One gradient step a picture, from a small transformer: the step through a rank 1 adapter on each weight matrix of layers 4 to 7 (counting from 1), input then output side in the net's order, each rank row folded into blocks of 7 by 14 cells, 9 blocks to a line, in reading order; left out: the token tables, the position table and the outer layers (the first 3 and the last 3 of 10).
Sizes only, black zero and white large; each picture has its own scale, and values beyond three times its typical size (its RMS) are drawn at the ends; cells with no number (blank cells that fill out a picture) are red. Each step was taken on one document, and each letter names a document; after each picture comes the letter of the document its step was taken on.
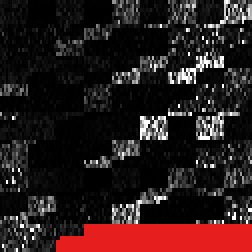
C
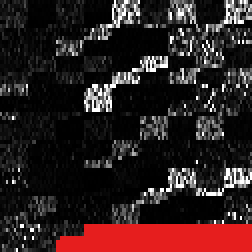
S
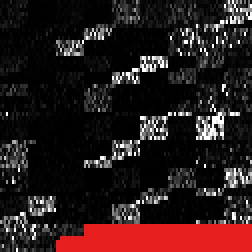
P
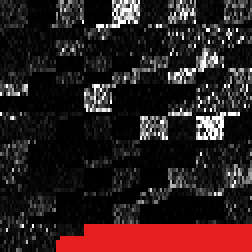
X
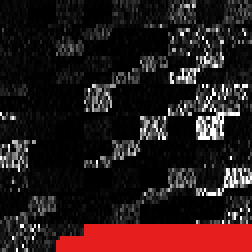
S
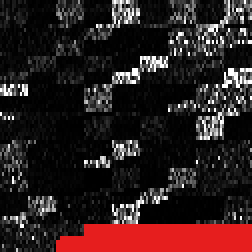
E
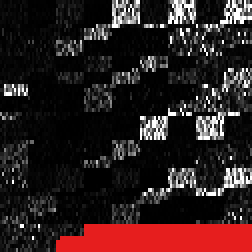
S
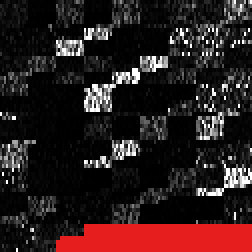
E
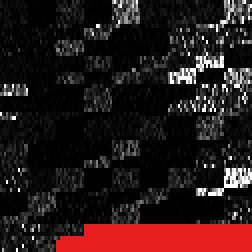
C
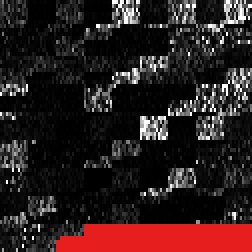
C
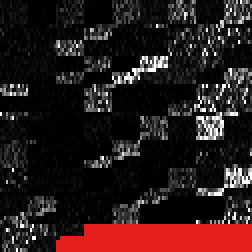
X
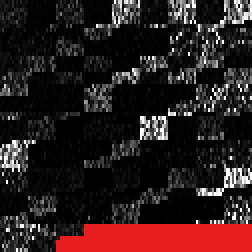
E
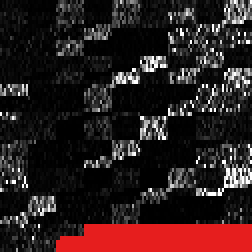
S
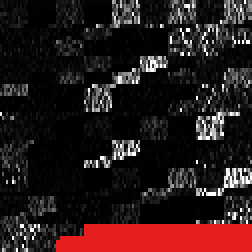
S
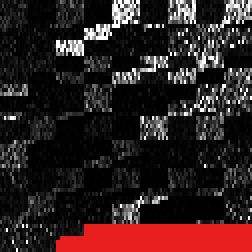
X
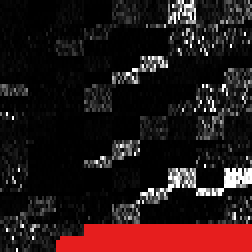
P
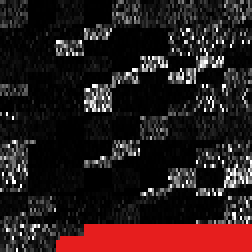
P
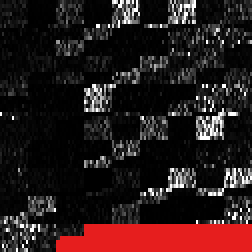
C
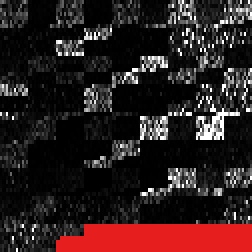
P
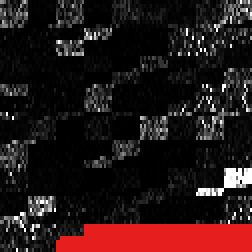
P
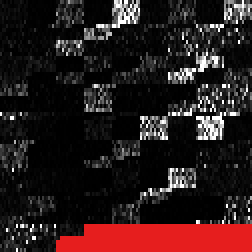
X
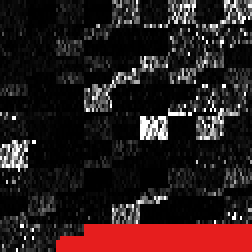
C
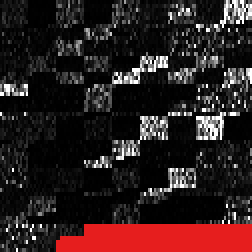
X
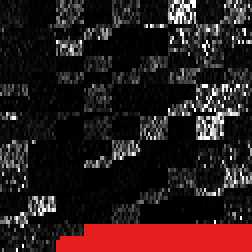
S
